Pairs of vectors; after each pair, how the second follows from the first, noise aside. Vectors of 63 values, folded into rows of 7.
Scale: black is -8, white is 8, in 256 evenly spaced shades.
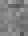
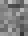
scaled up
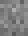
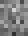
scaled up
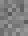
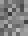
scaled up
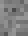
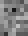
scaled up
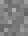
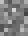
scaled up
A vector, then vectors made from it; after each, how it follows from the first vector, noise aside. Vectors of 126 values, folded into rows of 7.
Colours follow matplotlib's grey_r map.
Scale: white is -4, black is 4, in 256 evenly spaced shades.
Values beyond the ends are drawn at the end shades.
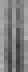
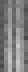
negated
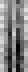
scaled up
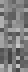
sign-scrambled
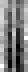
scaled up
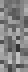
sign-scrambled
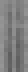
shrunk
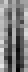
scaled up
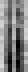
scaled up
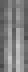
negated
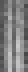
negated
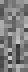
sign-scrambled
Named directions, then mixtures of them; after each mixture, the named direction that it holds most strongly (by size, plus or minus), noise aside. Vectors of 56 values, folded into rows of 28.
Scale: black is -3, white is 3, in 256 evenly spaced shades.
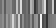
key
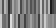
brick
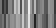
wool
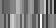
key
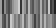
brick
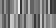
brick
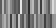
brick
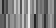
wool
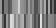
brick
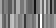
brick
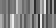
key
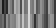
wool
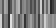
brick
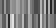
brick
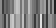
wool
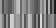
brick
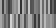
brick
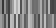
brick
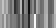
wool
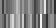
key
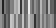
wool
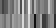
wool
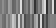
key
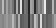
key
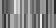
wool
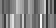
key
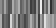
brick
